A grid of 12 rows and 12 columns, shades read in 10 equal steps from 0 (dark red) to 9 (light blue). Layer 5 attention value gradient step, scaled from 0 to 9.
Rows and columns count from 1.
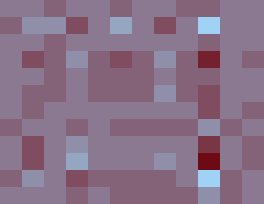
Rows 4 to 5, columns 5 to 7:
4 3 4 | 4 4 4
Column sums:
57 54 56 58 56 54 54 58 54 51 57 56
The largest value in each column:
5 6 6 7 5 7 5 6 5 9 5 5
